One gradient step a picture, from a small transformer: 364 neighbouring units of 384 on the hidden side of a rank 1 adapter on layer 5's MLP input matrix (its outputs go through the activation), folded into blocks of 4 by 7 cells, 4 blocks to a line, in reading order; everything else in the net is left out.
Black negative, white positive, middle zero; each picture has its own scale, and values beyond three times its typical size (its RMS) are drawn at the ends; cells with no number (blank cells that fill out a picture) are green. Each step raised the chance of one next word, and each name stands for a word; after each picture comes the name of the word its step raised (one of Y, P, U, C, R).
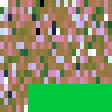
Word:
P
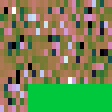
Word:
P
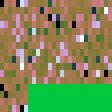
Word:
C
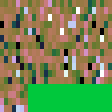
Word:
C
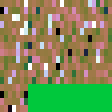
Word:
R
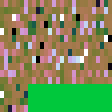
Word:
P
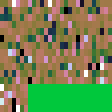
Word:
C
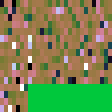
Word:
R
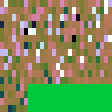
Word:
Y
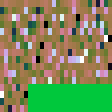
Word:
P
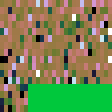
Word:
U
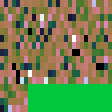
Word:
Y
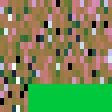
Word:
U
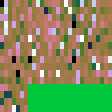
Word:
C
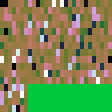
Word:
U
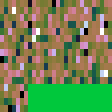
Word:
U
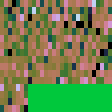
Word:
Y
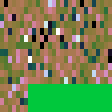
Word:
U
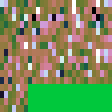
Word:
Y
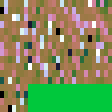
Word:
R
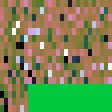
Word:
P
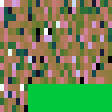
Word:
C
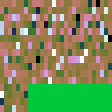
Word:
P
